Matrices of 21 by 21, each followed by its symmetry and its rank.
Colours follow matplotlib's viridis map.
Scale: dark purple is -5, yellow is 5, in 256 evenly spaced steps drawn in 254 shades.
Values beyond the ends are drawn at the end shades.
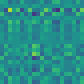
neither, rank two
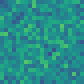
symmetric, full rank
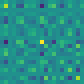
symmetric, rank two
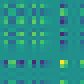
symmetric, rank one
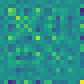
symmetric, rank three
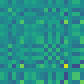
symmetric, rank two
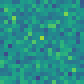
neither, full rank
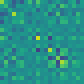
symmetric, rank three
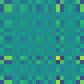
symmetric, rank one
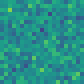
neither, full rank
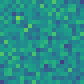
symmetric, full rank
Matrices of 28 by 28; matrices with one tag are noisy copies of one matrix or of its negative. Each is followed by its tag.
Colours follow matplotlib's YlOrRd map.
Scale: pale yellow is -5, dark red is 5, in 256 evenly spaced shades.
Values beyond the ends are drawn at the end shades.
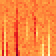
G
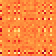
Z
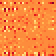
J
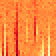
G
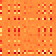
Z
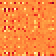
J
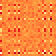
Z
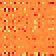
J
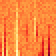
G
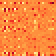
J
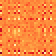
Z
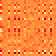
Z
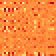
J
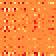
J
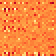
J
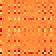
Z
